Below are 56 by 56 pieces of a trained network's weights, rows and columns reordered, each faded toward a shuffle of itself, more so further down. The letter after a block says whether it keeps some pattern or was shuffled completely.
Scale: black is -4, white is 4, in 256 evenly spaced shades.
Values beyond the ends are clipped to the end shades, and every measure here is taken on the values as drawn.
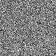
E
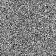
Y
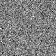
Y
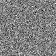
Y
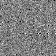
Y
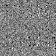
Y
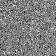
E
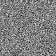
Y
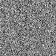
Y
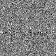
Y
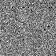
Y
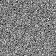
E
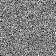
E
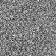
Y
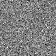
E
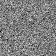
E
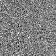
Y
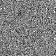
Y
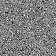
E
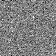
Y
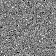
E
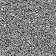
E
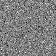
E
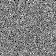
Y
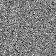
E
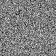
E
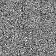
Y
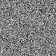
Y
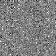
Y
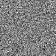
Y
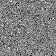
E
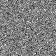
E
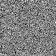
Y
